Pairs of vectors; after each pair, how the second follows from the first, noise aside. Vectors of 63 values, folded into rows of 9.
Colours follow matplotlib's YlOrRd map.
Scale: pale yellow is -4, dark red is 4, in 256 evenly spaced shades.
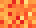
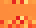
partly zeroed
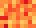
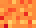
partly zeroed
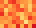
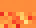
partly zeroed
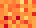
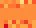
partly zeroed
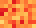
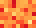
shuffled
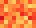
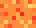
partly zeroed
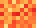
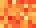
shuffled
